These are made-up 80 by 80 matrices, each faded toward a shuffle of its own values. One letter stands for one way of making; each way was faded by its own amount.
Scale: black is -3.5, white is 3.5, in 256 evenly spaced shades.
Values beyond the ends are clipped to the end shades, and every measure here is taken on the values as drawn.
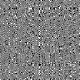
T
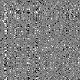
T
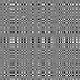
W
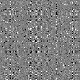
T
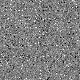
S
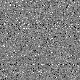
S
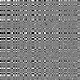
W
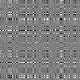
W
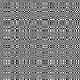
W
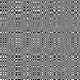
W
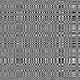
W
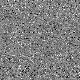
S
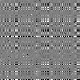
W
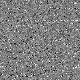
S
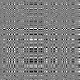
W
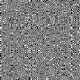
T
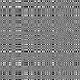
W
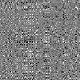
T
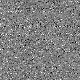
S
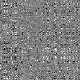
T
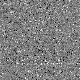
S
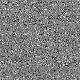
S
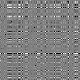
W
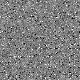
S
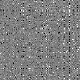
T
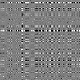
W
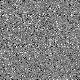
S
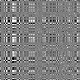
W
